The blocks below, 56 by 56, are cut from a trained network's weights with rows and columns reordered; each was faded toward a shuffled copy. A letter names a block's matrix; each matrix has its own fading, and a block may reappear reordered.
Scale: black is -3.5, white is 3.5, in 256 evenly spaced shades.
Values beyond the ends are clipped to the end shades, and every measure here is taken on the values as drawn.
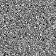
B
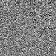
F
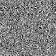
B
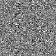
B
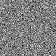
F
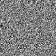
F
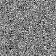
F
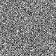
F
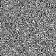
F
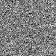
F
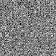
F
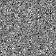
B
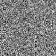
F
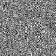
B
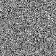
F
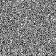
F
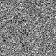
F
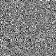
B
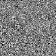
B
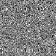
B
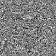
B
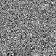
F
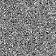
B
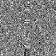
B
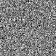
F
